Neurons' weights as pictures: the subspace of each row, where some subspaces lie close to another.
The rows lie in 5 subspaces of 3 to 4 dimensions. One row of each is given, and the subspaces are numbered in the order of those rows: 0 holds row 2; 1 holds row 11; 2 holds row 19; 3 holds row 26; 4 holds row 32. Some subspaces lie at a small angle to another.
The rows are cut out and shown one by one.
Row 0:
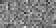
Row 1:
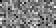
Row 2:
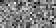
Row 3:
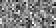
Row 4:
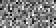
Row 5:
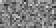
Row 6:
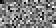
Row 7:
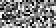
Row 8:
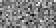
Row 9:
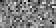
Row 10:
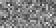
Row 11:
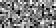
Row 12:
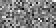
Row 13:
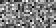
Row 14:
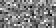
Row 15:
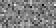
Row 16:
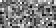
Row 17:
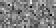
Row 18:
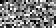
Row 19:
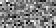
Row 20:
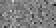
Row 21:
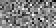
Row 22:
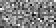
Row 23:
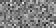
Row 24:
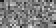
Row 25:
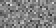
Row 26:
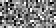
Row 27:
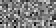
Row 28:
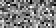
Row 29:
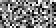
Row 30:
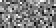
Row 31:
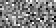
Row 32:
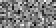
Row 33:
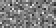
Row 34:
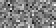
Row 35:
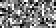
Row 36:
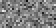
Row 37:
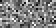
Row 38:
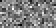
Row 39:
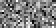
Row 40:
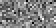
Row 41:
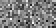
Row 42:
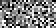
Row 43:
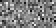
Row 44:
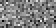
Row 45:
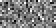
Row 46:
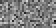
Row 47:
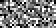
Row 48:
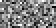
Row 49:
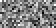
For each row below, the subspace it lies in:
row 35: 1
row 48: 2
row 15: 1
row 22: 4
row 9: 0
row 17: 1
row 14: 1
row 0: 0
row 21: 4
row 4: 2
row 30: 2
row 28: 1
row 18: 2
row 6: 0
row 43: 3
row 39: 0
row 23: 1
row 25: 1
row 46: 0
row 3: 0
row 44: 2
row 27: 0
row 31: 4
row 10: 1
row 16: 4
